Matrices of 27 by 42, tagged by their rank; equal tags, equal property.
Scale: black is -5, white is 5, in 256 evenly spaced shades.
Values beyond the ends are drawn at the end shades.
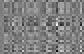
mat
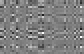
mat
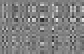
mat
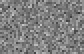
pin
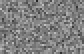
pin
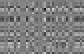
mat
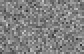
pin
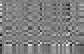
mat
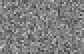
pin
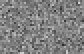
pin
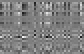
mat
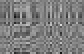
mat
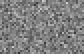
pin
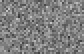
pin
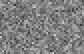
pin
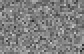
pin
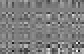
mat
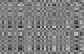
mat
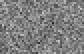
pin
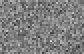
pin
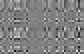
mat
